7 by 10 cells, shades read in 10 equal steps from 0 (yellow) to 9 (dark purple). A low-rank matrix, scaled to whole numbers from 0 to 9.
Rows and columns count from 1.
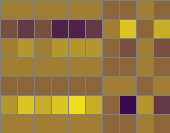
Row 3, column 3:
4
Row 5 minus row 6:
2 4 3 4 5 3 -1 -5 2 -3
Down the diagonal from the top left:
4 7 4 4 5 2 5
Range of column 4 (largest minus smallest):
7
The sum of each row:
43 54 41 43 47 33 43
